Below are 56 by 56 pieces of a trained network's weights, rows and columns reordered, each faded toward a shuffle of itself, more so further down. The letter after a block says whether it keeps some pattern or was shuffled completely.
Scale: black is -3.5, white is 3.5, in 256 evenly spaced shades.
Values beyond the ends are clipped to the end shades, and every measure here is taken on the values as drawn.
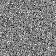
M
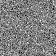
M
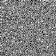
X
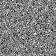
M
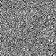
X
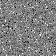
M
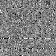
X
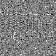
X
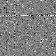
X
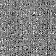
X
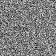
M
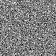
M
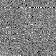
X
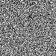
M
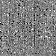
X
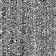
X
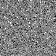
M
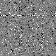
X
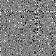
X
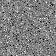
M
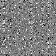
X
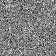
M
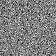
M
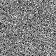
M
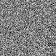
X
